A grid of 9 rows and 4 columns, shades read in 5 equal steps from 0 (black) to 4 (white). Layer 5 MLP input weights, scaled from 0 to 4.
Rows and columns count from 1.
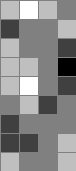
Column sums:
20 23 18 17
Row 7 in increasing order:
1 2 2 2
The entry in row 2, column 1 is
1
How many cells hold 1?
7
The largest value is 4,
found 2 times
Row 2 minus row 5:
-2 -2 0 2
